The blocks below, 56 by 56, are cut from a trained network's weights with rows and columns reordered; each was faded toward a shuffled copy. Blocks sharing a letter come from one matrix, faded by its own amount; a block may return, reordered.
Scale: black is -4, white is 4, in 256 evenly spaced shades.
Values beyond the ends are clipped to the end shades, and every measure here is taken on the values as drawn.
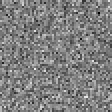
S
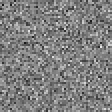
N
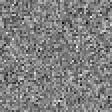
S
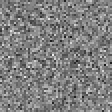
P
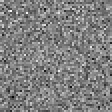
S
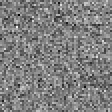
N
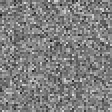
S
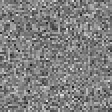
P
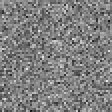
P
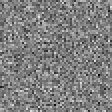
N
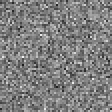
N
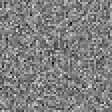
N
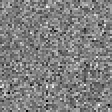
P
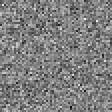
N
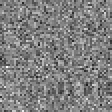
P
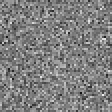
S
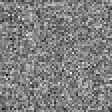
N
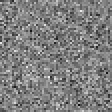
P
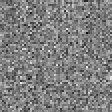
P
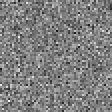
S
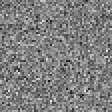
N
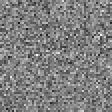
S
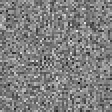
N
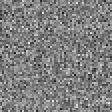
S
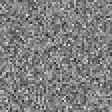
N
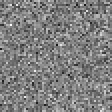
N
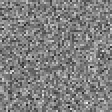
S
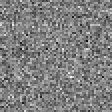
N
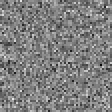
P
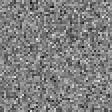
S
